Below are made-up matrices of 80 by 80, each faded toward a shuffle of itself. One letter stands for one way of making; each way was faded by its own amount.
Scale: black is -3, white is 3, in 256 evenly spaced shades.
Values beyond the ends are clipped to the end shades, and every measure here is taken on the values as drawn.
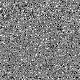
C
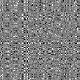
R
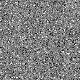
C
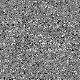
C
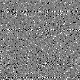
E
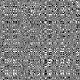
R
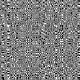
R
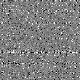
E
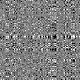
R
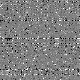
E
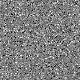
C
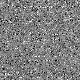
C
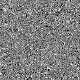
C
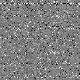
E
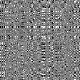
R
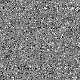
C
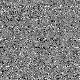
C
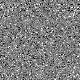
C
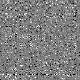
E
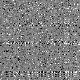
E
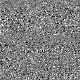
C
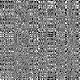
R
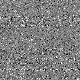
C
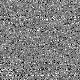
C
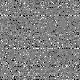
E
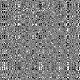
R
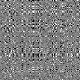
R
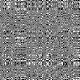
R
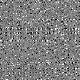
E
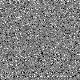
C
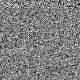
C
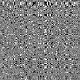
R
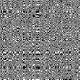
R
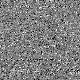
C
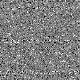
C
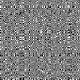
R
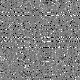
E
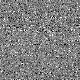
C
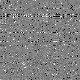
E
